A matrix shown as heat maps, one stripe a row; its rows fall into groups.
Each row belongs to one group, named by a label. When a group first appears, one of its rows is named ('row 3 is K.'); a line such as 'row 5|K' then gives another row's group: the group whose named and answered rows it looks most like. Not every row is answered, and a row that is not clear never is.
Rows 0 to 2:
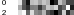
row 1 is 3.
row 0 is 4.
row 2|4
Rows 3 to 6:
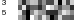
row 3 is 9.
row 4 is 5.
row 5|4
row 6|4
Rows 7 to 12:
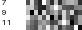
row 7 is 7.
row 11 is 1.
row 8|5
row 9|9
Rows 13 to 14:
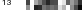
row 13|5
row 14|5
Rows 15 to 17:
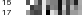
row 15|7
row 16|9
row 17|9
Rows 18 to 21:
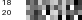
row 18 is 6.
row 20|9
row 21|3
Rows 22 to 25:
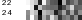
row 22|7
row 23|4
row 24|7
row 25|7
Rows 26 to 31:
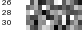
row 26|5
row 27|7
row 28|5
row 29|9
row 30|3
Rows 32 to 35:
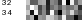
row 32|9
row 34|9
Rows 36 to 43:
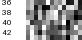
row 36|3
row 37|5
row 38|6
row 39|6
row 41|7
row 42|7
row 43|7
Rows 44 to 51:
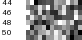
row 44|5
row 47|7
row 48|5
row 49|9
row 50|6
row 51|6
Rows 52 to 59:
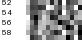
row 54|1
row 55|1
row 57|3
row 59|3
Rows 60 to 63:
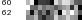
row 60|5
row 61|3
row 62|9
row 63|5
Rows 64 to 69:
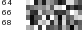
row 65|6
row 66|4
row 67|9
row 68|1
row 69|7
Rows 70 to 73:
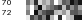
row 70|6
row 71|7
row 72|5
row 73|9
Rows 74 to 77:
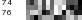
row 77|4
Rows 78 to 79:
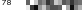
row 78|5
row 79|1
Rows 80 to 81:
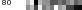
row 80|4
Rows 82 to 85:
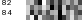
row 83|1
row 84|9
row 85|4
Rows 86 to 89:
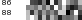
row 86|9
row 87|6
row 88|3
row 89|7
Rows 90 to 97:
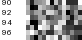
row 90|1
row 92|3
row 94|3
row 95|6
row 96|5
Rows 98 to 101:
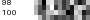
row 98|1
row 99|4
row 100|4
